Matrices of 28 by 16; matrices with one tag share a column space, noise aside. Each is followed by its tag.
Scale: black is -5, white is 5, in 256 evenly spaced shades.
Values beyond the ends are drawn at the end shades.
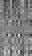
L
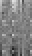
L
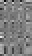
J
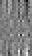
L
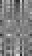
L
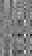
L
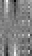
L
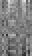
L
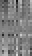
L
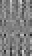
L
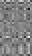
J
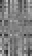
L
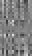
L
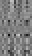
L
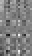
L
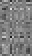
J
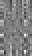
L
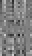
L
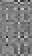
J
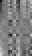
L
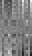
L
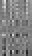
L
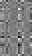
J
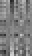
L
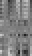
L
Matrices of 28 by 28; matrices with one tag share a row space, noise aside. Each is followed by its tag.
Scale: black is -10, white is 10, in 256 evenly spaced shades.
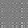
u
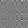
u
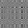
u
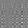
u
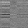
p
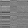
p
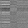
p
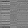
p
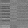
p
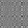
u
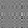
u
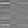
p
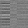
p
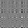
u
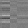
p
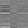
p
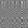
u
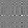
u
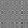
u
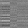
p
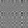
u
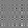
u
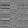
p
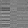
p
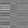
p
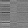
p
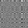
u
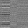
p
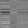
p
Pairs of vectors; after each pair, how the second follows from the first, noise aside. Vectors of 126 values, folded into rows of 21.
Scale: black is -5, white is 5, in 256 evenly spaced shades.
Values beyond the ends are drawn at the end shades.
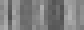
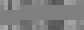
partly zeroed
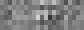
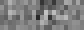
sign-scrambled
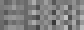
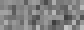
sign-scrambled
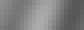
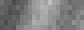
reversed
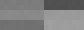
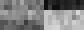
scaled up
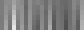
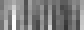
scaled up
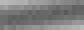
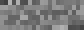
sign-scrambled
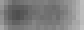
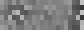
sign-scrambled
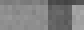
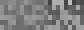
sign-scrambled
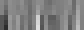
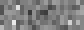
shuffled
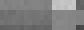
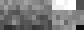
scaled up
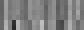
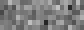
shuffled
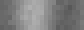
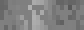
partly zeroed
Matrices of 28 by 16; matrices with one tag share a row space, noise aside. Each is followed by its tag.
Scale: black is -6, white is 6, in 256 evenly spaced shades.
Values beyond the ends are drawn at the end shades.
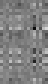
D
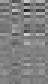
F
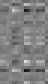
F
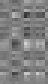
F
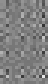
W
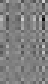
W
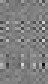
W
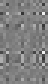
W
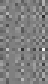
W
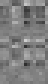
F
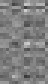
F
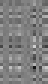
D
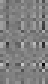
W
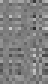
D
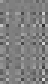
W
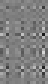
W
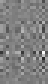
W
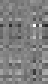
D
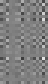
W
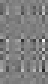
W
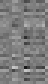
F
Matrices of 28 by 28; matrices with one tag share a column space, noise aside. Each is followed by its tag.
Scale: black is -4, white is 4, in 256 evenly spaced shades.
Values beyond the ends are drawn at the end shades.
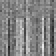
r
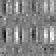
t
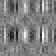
t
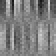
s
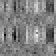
t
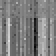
r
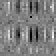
t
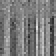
r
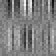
s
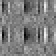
t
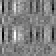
t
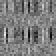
t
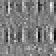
t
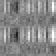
t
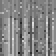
r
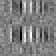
t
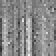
r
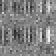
t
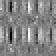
t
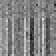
r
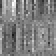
s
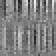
s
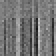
r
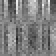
s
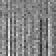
r
